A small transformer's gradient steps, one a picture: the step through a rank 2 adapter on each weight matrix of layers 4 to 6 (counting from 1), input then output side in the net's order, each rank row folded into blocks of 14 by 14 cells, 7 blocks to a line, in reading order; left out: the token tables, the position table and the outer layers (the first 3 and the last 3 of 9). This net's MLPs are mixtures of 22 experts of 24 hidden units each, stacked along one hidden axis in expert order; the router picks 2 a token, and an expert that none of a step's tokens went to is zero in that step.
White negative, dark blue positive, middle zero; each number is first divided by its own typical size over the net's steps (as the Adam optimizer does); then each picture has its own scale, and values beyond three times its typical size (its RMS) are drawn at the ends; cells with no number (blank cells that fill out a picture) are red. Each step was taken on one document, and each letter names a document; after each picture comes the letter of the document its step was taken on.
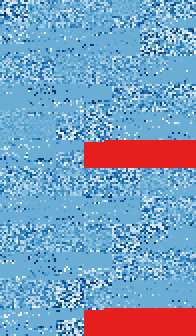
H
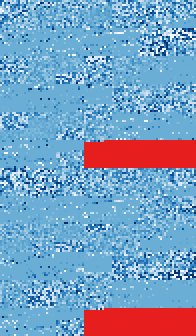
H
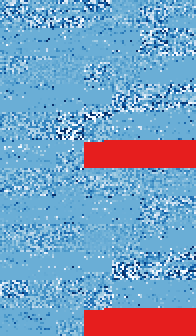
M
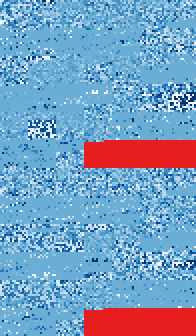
H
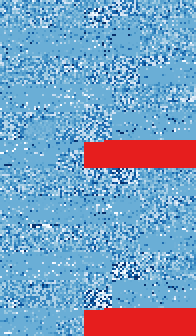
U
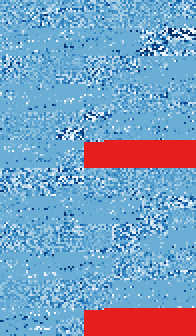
M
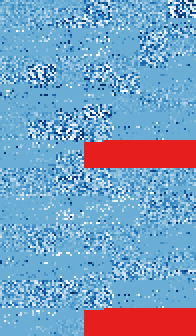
M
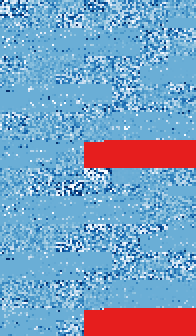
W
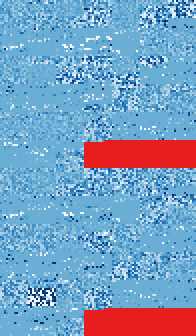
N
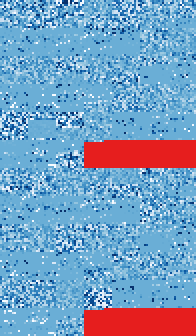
U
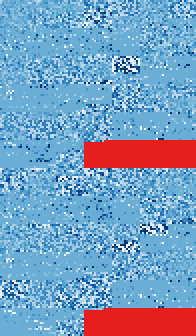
M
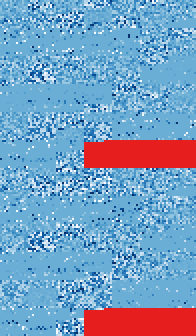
W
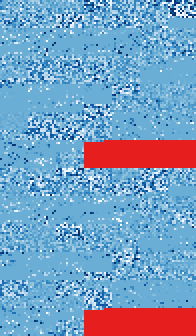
W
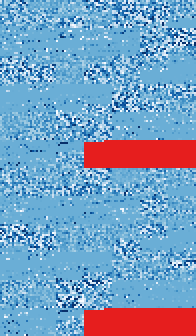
H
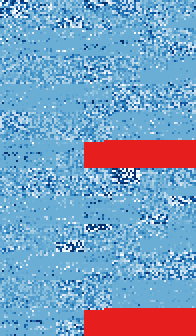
H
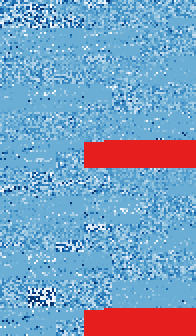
W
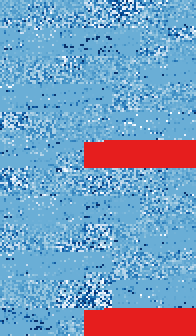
N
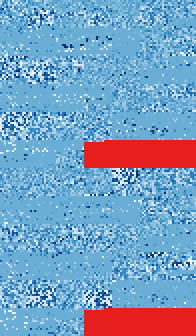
N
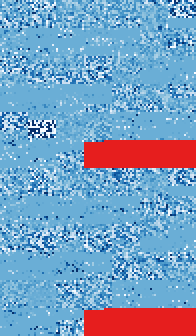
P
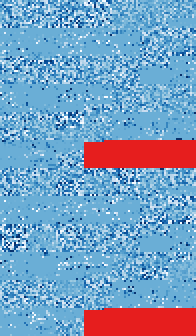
U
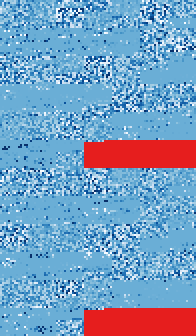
H
